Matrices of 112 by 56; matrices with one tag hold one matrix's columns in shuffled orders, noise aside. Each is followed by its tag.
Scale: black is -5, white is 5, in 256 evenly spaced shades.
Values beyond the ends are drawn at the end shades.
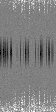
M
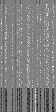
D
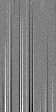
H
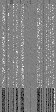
D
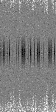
M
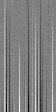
H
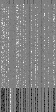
D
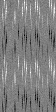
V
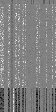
D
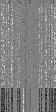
D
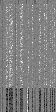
D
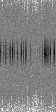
M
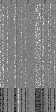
D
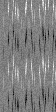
V
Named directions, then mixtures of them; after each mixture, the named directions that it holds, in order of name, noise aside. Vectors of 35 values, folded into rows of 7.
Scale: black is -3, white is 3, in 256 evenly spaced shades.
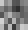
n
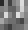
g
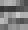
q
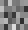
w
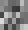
g, n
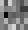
g, w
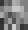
n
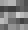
q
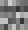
q, w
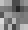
n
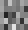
w
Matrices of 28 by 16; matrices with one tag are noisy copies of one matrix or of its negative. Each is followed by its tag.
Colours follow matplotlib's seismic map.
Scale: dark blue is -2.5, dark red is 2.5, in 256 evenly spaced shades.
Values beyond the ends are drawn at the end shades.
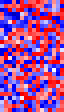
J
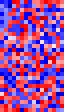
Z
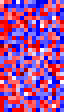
J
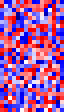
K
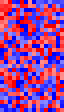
Z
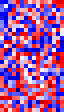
Z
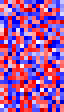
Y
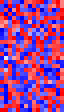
Y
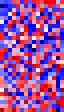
Z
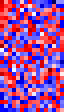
Z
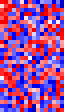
Z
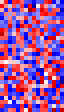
Y
